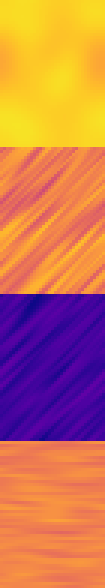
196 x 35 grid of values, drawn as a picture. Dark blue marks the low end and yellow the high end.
The table splits into 4 rows of 1 panel. Panel 1,1: very high, smooth, faint in contrast. Panel 2,1: high, slanting up to the right. Panel 3,1: very low, slanting up to the right, faint in contrast. Panel 4,1: high, streaked across, faint in contrast.
